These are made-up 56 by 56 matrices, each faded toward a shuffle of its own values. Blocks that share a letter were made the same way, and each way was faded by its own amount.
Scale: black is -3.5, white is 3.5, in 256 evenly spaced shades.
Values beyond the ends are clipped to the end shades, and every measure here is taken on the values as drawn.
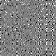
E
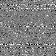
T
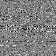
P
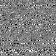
P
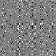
E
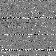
T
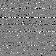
T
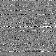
P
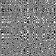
E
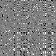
E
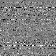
P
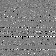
T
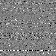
T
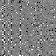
E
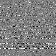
P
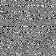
P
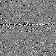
P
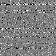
T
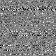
P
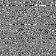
T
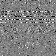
T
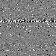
T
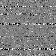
T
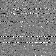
T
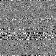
P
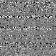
P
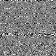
P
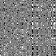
E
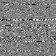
T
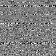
P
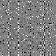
E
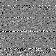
P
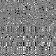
E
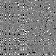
E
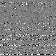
T
